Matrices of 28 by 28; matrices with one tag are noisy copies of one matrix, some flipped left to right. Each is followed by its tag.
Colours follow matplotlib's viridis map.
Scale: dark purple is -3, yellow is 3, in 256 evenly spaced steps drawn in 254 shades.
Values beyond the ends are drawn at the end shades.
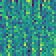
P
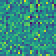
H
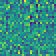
H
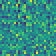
H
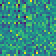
H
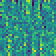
P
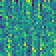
P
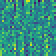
P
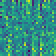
P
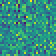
H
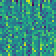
P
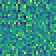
H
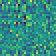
H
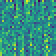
P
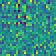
H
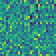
H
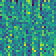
P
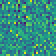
H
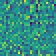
H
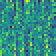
P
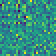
H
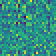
H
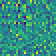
H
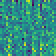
P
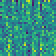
P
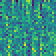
P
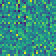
H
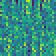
P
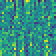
P
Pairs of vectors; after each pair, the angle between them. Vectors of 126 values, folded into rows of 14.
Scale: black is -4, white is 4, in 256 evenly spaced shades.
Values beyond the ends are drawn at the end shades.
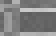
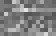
partly aligned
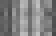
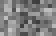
partly opposed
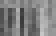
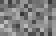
orthogonal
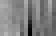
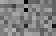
orthogonal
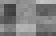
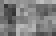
nearly parallel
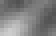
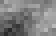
nearly opposite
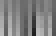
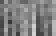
nearly opposite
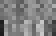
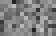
partly aligned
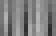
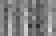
nearly opposite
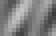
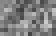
partly opposed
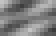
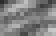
nearly opposite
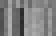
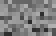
orthogonal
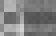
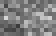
partly opposed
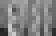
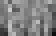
nearly parallel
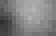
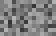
orthogonal
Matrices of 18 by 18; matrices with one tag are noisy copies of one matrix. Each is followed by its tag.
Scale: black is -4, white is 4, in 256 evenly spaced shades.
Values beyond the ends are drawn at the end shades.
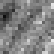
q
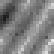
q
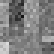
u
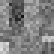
u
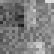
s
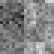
s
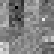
u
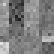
u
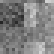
s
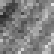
q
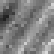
q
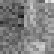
s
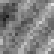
q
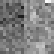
s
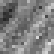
q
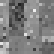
u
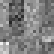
u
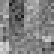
u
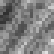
q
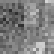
s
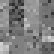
u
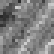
q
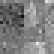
s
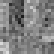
u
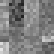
u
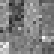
u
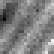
q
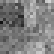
s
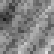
q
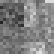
s
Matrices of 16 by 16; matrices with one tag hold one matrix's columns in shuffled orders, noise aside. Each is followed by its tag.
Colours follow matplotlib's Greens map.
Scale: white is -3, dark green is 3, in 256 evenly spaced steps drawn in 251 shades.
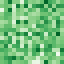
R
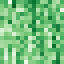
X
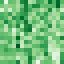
X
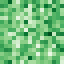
R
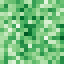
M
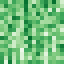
X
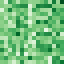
R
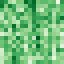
X
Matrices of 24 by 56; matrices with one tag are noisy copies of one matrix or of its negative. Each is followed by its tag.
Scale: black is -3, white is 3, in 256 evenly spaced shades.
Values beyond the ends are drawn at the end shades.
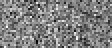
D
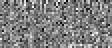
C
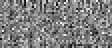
C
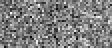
D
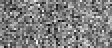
D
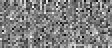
C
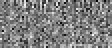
C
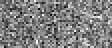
D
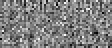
C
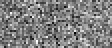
D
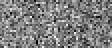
D
